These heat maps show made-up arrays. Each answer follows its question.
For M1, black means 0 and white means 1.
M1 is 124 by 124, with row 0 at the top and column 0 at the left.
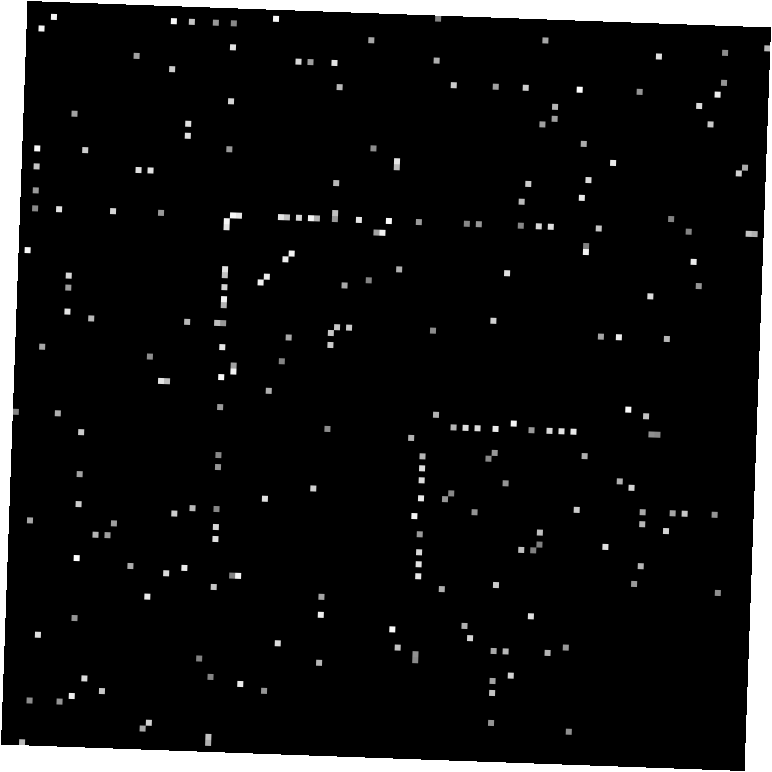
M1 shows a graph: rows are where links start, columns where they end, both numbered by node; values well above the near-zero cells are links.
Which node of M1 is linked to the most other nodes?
node 34
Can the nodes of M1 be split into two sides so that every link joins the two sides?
yes
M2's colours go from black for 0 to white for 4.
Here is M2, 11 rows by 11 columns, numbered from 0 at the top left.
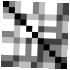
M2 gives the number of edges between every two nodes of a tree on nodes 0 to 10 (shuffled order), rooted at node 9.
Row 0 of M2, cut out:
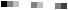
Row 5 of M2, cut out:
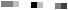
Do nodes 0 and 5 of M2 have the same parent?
yes
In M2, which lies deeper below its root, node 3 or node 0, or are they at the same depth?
the same depth
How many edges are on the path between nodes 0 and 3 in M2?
4
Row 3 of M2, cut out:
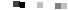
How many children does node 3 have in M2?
0
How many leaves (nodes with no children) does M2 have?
7
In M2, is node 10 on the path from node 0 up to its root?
yes
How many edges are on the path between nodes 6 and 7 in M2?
1
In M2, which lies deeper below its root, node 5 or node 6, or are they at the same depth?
node 5
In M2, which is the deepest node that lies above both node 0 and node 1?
10
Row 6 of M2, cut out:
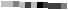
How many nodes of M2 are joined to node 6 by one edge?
4
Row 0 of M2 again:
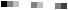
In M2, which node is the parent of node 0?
10
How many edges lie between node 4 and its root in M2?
2
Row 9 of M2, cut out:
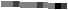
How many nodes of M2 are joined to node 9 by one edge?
3
